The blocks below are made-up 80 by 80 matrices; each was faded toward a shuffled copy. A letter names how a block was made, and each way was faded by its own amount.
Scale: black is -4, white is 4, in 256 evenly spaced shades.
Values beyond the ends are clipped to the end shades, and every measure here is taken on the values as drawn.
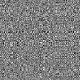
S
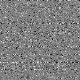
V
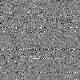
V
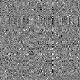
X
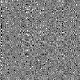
X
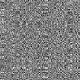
S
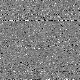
V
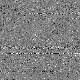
V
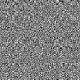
S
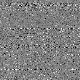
V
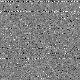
V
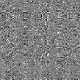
X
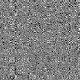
X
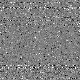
V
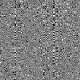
X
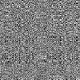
S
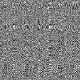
S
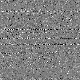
V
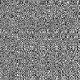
S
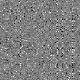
X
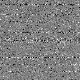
V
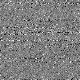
V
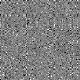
X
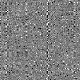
X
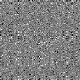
X
